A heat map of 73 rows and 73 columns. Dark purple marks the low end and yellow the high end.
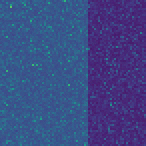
On average the colour sits 20% of the way up the scale. No regular stripes run through it. The left part is higher, up to a seam about 60% of the way across.
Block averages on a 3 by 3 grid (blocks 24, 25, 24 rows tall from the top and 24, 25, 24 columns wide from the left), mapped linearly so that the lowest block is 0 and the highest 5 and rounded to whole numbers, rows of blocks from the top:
5 4 0 | 5 4 0 | 5 4 0
